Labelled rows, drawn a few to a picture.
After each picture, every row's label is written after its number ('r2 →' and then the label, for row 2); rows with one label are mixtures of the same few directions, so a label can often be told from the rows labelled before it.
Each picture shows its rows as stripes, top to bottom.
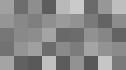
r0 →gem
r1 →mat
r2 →gem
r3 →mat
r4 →mat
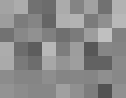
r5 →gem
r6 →gem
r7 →mat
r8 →mat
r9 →mat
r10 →mat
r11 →mat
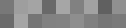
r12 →mat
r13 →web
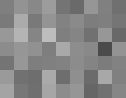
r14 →gem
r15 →web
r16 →web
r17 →mat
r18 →web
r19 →mat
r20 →mat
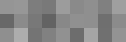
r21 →gem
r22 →web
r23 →gem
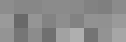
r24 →mat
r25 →web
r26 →gem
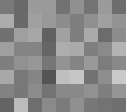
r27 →gem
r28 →web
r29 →mat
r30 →gem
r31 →mat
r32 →gem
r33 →web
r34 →web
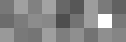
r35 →gem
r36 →mat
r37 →mat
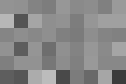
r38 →gem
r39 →web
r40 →gem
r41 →web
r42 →mat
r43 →gem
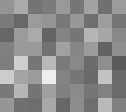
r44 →gem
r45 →gem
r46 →mat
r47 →mat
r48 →web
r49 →web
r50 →web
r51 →mat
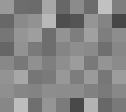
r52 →mat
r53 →gem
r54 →mat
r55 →web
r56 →gem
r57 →gem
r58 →mat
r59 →gem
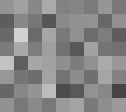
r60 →web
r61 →web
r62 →web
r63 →gem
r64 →web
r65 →mat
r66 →gem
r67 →gem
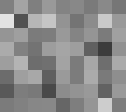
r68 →web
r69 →web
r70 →gem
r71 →mat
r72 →gem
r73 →mat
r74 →web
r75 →mat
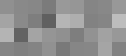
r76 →gem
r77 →gem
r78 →web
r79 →mat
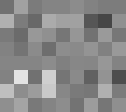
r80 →web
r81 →mat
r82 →gem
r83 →web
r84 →mat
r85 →web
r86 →web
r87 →gem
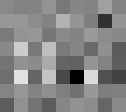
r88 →mat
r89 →mat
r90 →mat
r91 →web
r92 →gem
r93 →gem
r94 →gem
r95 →web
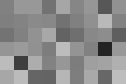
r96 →mat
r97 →mat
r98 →gem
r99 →mat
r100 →web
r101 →gem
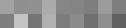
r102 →web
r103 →web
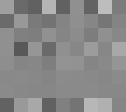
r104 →mat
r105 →web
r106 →mat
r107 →web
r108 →gem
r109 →gem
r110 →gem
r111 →mat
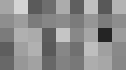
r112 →gem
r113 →gem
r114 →mat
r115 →mat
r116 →mat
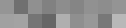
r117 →web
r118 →gem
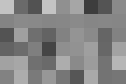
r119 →mat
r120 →web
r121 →web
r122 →web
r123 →gem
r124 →gem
